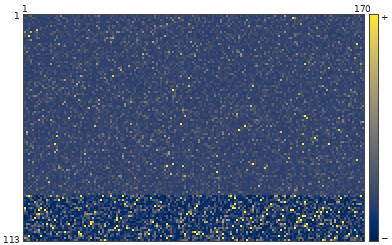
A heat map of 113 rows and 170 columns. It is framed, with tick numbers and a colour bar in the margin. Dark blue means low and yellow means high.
Most values sit low, with a long tail of high ones. There are no regular stripes. Fine speckle covers the field. No overall slope runs across the table. A horizontal seam about 80% of the way down splits the table, and the top part is calmer. Overall the values sit about 20% of the way up the scale.
